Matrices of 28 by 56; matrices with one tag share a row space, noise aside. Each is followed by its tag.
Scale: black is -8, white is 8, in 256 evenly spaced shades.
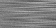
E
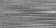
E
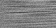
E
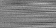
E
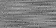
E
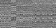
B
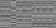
B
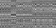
B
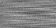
E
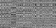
B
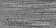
E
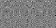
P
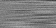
E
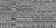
B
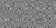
P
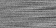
E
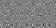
P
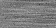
E
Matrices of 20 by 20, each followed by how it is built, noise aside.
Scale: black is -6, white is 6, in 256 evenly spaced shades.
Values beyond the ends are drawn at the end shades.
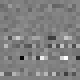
uneven rows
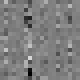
uneven columns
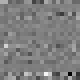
uneven rows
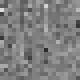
uneven columns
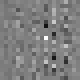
uneven columns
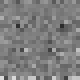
uneven rows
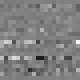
uneven rows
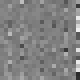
uneven columns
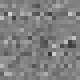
uneven rows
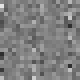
uneven columns
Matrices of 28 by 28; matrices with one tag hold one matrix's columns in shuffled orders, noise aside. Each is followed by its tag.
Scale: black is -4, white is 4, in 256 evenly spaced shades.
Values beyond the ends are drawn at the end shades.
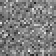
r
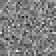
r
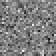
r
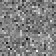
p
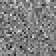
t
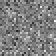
p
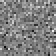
t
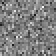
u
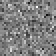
u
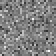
p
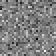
p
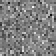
u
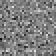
r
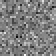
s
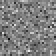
r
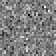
u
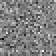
r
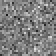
u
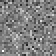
p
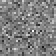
t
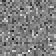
p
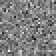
r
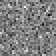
u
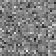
r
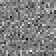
r
